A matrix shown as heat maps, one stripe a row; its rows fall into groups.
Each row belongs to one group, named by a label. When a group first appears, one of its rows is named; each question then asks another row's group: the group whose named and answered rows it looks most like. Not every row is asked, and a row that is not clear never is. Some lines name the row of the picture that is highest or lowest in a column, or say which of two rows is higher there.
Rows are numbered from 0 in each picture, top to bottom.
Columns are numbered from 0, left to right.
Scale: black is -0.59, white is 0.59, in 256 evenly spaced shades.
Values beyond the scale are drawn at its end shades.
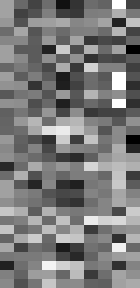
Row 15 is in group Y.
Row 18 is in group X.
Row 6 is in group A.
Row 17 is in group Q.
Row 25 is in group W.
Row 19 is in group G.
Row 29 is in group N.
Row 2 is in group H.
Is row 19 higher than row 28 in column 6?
Yes
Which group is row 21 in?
Q
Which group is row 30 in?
W
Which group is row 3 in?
G
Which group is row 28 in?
Q
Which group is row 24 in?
X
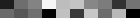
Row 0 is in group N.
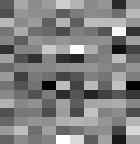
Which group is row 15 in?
N
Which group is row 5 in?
N
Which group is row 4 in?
H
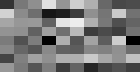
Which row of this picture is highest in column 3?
0
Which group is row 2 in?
N
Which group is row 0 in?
N
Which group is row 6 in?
X
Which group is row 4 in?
Y
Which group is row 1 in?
Q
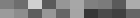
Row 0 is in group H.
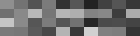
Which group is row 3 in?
Y
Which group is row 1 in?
H
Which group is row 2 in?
A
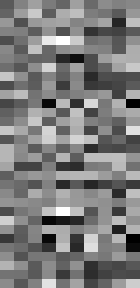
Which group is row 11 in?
Y
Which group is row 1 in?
H
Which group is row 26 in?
Y
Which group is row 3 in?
A
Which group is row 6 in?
Q
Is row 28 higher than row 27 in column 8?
Yes
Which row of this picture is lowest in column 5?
6
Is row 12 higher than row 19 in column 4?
No
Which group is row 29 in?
A
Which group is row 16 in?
A
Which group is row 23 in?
N
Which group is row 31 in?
W
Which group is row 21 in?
H
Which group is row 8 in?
A
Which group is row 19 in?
X
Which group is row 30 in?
A
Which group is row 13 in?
H
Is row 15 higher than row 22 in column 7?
No
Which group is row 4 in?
N
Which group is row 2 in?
H
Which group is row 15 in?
N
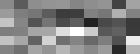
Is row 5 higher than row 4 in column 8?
No
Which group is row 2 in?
A
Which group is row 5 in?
H
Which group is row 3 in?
N
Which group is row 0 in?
H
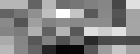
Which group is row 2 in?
H
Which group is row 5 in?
Q
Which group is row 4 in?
A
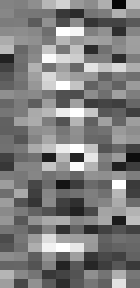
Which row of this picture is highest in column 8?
20
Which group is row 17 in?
Y
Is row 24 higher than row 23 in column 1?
No
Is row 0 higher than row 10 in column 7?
Yes
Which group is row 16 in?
N
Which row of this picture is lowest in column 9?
17
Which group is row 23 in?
Q
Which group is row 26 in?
N
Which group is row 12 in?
N
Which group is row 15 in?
W
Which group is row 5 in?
W
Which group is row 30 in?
Q
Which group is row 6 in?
N
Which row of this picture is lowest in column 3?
17
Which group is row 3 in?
N
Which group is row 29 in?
A
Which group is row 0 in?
H
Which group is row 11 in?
A
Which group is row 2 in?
A
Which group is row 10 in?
Q
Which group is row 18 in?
N
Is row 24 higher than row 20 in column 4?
Yes
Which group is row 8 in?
N
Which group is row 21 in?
G
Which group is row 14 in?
W
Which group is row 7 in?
X
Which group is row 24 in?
H
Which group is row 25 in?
A
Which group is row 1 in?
Q
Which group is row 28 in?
A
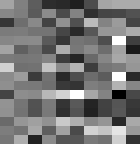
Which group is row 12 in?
A
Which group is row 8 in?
G
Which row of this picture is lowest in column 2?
15
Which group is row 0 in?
Q
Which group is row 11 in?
A
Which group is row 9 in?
Q
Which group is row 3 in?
Q
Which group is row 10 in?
N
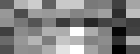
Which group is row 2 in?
A
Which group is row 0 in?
H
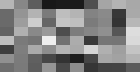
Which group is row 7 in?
A
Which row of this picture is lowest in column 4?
0
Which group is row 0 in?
Q
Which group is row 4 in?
W
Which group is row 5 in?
X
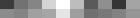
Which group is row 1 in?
N
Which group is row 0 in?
N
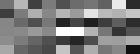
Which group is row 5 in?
Y
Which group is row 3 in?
N
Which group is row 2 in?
A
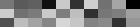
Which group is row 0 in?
Y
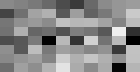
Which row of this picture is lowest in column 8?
7
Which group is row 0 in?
Q
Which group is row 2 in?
X
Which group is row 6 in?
X
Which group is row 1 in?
W
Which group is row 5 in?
H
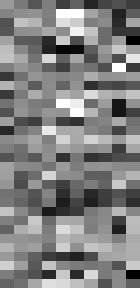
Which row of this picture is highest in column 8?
7
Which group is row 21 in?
A
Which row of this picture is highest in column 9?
6
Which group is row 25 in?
H
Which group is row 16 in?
H
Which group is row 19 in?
W
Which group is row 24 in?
H
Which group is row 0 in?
A
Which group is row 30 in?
Y
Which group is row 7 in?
G
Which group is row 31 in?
N
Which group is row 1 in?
N
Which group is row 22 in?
A
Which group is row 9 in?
A
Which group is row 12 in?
N
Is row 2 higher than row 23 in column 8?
No
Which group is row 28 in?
Q
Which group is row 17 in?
A
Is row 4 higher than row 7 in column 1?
No
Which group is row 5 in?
Q
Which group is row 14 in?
N
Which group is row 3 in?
N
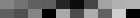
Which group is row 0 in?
Q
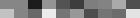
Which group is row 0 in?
G
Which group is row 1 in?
W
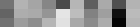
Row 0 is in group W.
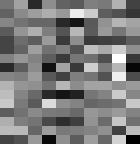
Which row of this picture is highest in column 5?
1
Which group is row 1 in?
N
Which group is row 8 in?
G
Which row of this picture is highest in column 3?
11
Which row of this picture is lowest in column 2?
0
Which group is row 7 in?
Y
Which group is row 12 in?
X
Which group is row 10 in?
Q
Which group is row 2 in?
Q
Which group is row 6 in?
G
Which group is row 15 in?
Y
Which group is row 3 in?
W
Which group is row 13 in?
Q
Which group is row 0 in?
G
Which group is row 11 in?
W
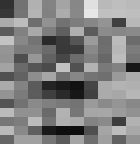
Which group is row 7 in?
Y
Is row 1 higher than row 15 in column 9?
Yes
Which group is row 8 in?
W
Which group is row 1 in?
X
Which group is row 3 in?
W
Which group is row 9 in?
Q
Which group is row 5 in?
Q
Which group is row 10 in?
Q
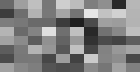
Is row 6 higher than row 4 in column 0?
No
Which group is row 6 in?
Y
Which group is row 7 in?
Q
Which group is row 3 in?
W
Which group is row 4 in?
A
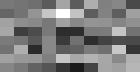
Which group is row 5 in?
G
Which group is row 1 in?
N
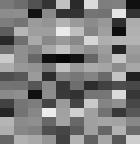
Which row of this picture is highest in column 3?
12
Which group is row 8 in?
Y
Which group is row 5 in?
H
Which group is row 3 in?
H
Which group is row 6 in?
Q
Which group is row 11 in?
Y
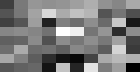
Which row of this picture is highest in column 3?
1
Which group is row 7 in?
Y
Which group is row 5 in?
G
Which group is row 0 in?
X
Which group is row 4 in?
Y
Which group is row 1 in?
N
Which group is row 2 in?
Y
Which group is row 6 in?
Q
